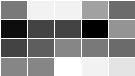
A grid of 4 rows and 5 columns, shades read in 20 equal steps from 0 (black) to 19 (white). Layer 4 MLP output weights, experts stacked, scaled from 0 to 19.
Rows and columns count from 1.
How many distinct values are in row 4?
4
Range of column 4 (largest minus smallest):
18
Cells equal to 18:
3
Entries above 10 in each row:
3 1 0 3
